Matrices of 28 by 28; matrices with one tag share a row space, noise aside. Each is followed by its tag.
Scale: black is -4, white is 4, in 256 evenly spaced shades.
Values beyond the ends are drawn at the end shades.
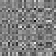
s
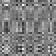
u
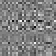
s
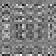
u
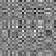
s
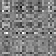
u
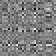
s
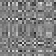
s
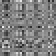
u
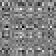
u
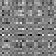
u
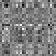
u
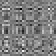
u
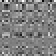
u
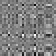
s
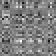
u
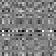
u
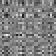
u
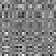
u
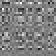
u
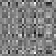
s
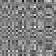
s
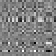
s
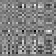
s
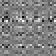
u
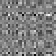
s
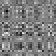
u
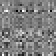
u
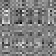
u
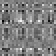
u
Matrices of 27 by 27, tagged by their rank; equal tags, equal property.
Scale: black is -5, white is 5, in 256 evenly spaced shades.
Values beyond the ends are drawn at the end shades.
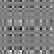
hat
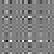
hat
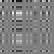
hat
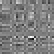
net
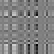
hat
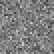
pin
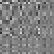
net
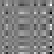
hat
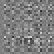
net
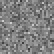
pin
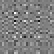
net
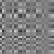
hat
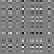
hat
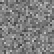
pin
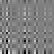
hat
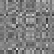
net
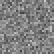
pin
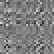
net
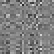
net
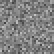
pin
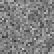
pin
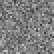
pin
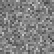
pin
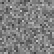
pin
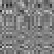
net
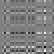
hat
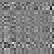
net
